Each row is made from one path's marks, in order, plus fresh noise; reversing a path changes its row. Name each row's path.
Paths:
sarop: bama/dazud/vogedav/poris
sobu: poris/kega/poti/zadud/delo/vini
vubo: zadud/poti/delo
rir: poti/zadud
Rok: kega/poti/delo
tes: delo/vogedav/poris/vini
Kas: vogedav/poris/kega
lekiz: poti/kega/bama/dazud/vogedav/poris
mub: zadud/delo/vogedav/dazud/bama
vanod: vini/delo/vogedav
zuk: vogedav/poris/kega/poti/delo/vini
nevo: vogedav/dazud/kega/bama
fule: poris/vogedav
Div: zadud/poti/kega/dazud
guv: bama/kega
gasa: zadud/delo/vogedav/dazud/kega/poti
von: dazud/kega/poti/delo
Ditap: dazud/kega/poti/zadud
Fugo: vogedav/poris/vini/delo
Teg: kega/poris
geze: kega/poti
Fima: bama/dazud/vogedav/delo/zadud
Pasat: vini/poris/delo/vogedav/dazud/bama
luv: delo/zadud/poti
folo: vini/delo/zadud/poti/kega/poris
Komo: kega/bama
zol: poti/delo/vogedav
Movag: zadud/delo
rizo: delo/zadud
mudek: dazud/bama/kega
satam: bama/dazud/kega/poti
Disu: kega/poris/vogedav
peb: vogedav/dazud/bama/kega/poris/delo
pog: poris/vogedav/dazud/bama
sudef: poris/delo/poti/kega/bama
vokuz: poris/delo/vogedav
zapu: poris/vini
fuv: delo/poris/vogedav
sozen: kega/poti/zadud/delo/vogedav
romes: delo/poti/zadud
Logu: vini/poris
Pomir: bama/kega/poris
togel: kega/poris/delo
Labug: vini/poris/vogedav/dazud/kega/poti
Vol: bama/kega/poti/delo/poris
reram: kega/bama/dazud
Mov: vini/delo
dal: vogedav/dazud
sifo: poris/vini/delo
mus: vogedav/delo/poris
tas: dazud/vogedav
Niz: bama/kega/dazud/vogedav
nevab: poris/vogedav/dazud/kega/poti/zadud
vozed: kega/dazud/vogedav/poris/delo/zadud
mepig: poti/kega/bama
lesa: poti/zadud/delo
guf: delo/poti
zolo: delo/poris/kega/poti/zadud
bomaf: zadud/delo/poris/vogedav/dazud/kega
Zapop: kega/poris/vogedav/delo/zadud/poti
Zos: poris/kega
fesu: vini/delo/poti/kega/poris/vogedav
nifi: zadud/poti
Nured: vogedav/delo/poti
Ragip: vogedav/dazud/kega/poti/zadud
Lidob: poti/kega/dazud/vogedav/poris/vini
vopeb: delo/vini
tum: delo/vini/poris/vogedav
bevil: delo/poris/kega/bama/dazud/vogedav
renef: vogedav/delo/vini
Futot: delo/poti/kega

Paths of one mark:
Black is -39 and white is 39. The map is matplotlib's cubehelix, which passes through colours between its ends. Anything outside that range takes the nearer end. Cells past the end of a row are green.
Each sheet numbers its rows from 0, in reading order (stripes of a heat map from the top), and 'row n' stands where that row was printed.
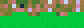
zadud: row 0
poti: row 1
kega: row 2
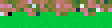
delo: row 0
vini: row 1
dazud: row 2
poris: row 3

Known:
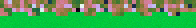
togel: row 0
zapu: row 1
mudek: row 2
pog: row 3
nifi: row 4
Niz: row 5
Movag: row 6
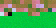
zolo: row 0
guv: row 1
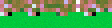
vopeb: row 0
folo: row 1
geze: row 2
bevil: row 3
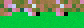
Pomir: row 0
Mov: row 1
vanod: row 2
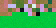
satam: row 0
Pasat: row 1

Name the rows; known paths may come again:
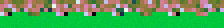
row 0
bevil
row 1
tas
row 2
Futot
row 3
guf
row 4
sifo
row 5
vozed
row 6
zolo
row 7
Pomir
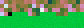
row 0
Mov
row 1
zapu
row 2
nevab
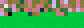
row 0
Pasat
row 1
dal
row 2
togel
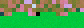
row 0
Kas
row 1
vanod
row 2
guv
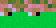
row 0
fuv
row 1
luv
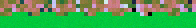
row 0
fule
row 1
peb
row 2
rir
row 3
lekiz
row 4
sarop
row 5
romes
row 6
pog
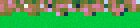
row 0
Ditap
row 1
nifi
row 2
bomaf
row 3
lesa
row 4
Nured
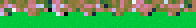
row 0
sudef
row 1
Fima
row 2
vopeb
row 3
Movag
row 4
Lidob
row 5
renef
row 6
gasa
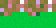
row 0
mepig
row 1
Rok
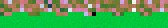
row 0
Disu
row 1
Div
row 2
Zos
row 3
folo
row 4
sozen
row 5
Zapop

